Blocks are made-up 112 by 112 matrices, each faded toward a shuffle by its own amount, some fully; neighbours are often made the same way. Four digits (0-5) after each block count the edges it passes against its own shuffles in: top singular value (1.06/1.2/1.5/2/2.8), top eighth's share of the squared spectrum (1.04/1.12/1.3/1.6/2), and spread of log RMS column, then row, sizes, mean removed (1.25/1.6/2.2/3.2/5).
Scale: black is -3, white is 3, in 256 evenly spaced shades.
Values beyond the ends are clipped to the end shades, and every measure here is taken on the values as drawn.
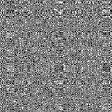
5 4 3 3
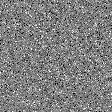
1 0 0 0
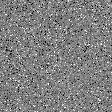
0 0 0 0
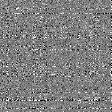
2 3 3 4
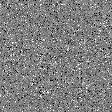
1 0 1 1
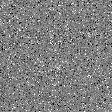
0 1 1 1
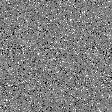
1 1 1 1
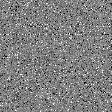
1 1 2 2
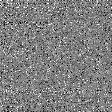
1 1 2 2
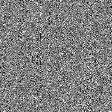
1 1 3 0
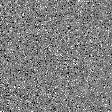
0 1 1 0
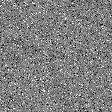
0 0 0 0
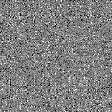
4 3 2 2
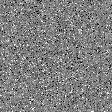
2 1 0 0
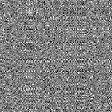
5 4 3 3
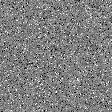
0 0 0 0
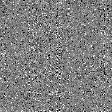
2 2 3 1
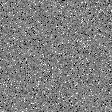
0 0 0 0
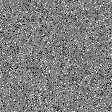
0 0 0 0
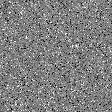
0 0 0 0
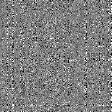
2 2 4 3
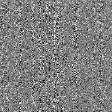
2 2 4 2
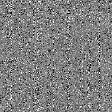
2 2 3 2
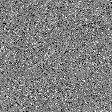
0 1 0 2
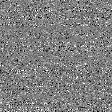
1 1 0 3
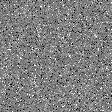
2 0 0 0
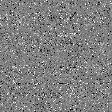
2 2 1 2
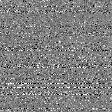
2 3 0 4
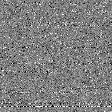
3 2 0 3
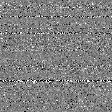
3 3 0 4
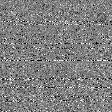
2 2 0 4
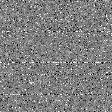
2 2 0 2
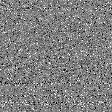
1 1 0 2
